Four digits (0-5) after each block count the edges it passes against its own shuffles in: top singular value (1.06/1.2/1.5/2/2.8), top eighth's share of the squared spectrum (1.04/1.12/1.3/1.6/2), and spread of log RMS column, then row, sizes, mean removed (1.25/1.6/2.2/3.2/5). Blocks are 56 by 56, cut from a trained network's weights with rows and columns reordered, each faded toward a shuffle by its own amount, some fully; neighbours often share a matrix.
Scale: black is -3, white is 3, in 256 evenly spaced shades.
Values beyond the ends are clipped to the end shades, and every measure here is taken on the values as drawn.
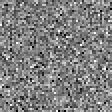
0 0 0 0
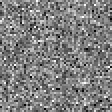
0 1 0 0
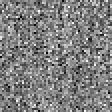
1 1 0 0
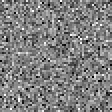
0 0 0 0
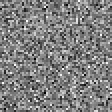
0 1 0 0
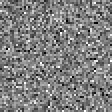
0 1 0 0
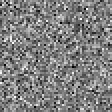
0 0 0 0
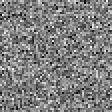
0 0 0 0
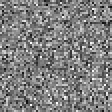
2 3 1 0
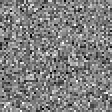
0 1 0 0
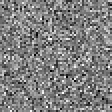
0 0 0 0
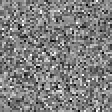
0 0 0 0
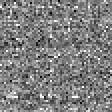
3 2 1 1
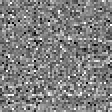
2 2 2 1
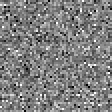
1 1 1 0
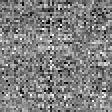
3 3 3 1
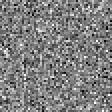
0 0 0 0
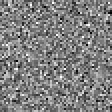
2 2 0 0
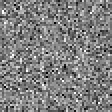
0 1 0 0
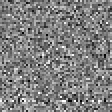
2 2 0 1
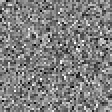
1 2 0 0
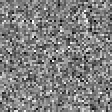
1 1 0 1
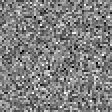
1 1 0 0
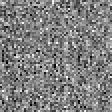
2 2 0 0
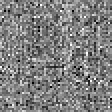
3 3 1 2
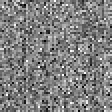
2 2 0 1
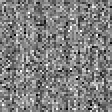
3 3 0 1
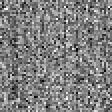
2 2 0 1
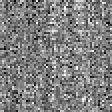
3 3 1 2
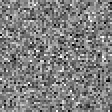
0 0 0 1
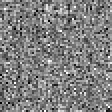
1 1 0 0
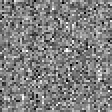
1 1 1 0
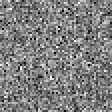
1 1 0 1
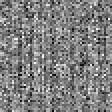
3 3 1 2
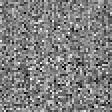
2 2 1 1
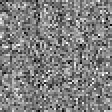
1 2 0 1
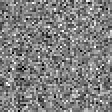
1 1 0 0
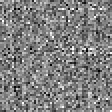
2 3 0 1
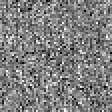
1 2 0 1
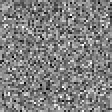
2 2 0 0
